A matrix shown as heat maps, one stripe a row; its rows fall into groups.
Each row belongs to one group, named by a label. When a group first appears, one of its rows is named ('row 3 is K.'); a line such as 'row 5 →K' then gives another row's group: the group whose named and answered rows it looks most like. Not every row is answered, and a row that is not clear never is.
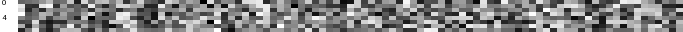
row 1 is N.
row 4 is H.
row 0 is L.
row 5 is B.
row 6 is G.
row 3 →N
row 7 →B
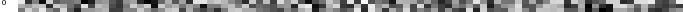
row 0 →G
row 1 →L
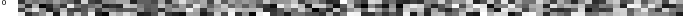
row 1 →G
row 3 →N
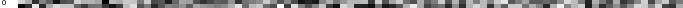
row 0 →N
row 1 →G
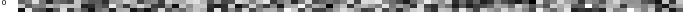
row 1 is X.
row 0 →B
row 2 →H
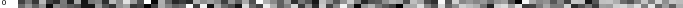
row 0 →N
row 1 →H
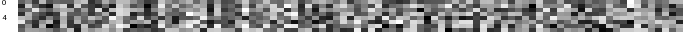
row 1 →H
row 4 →X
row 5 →N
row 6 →H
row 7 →L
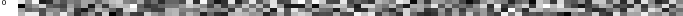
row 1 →B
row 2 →G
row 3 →L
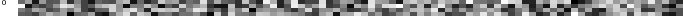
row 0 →H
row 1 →X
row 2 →B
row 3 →N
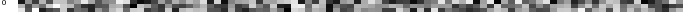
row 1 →X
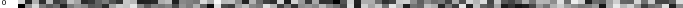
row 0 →G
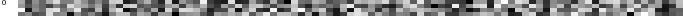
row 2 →X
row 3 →N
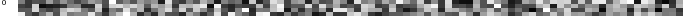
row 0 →X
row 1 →B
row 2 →B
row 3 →N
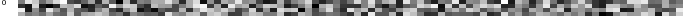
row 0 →L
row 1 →B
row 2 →G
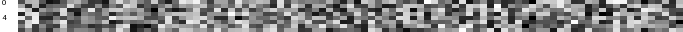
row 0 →B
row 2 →N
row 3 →L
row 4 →X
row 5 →L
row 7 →H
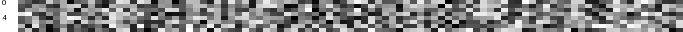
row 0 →N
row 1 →B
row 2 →L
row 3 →N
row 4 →B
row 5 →L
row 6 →X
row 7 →H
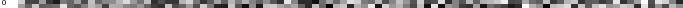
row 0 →N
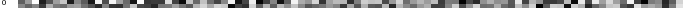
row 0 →X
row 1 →G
